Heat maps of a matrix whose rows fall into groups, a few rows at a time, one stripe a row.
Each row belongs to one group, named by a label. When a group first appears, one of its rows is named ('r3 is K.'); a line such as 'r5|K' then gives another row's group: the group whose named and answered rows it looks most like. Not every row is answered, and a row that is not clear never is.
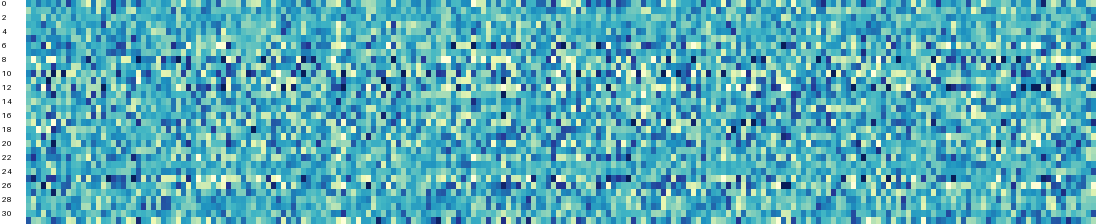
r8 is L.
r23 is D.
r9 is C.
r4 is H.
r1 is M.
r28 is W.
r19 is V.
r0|W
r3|H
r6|V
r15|M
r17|L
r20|C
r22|W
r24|L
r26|V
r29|W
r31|C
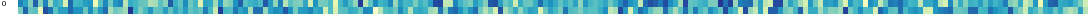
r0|V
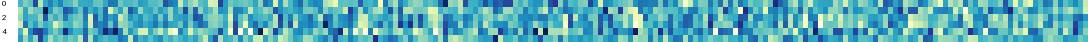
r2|M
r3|M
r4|W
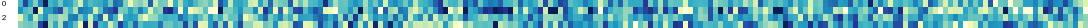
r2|H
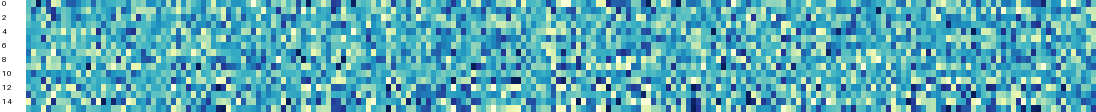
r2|D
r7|C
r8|L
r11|V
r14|M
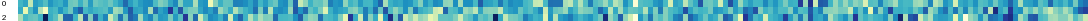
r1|L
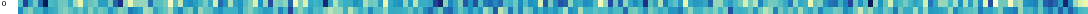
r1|C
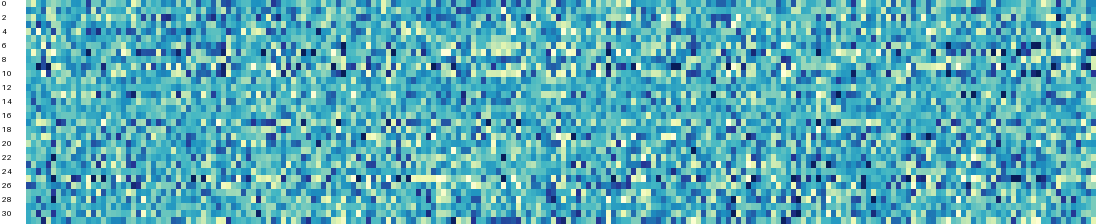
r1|D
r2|W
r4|C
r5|L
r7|L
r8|V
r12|V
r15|H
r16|H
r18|H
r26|W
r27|M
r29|H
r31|V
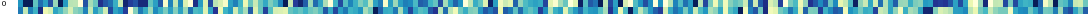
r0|W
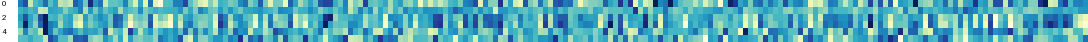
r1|D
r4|D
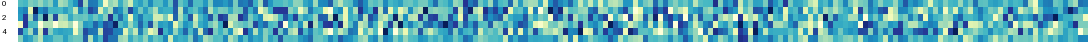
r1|H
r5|M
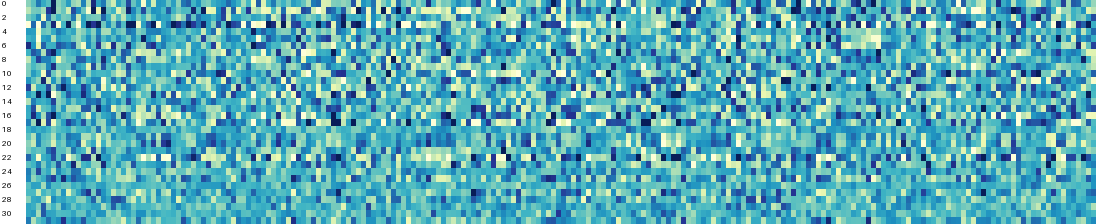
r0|C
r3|C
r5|C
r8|H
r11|V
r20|W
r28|M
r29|V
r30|H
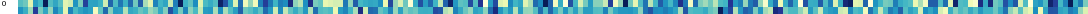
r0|C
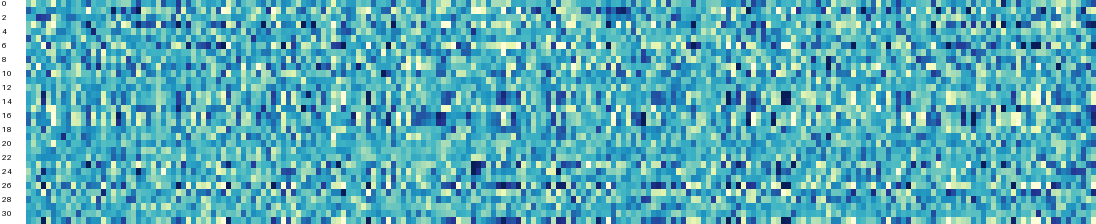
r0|L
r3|L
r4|M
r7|D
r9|C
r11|H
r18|V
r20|L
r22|W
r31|V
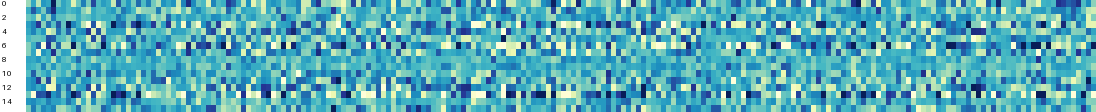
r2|H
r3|W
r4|D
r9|V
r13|W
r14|W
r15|M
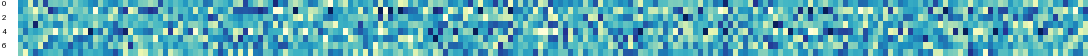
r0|H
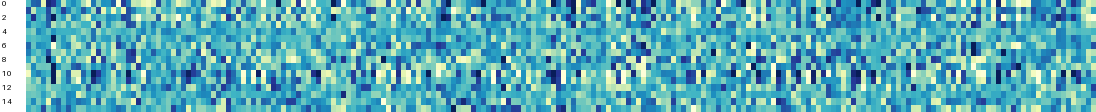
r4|W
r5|C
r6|D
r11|C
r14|D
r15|V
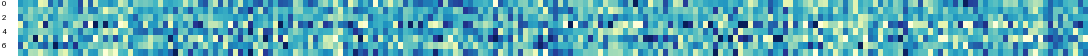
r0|D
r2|C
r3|M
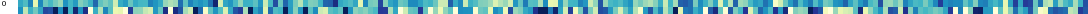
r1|M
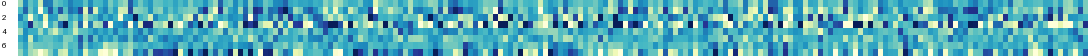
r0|D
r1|D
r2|C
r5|C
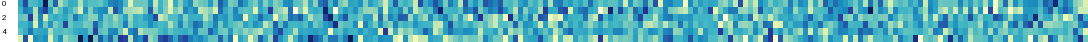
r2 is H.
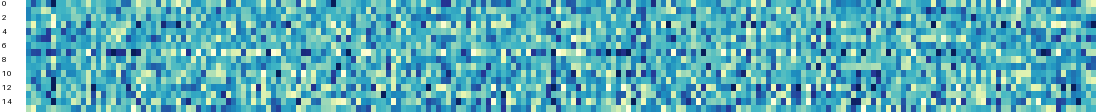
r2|D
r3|L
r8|D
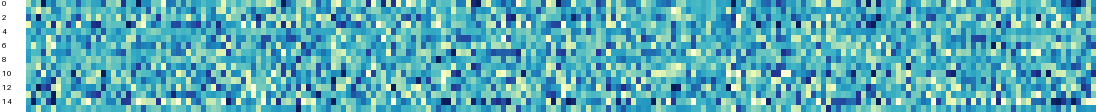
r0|H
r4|H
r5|D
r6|L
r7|V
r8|C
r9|H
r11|M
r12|H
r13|C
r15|C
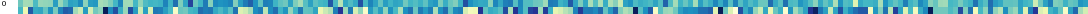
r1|W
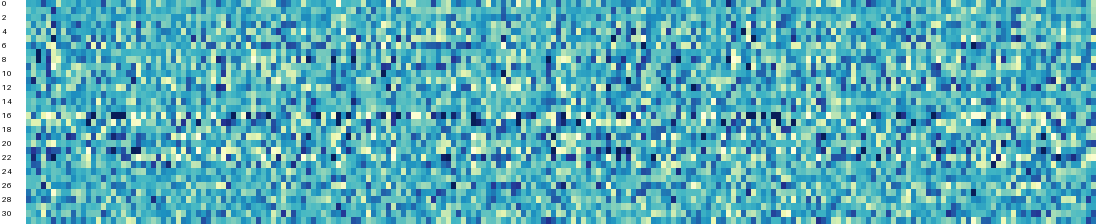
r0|H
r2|V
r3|D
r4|L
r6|D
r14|M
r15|H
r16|M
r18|V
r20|L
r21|W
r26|V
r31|M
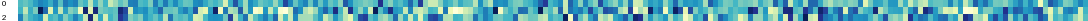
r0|M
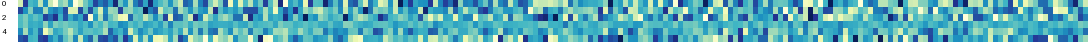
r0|M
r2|M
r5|W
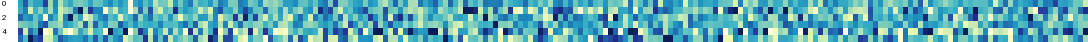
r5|H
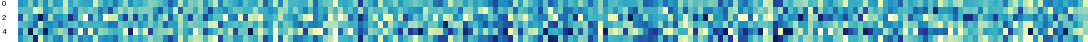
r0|V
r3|V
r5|V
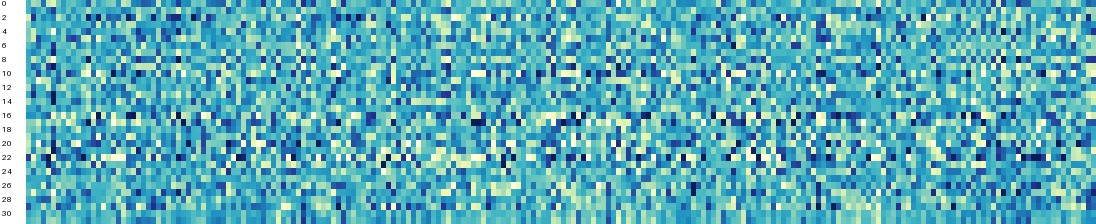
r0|L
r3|M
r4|L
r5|W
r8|L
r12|M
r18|C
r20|C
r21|D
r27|L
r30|L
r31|L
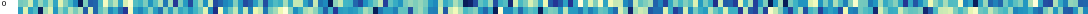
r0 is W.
